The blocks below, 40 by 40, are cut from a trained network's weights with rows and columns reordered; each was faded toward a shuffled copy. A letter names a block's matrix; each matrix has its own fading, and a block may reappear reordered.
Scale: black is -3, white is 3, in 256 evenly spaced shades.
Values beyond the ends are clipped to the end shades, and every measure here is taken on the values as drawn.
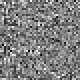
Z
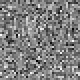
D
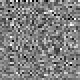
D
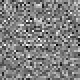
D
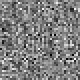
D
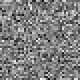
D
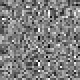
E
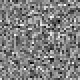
D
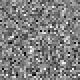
Z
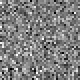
Z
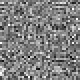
D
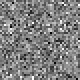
Z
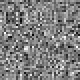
D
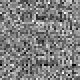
E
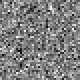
Z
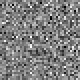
E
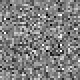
E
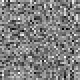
E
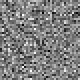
E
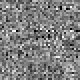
D
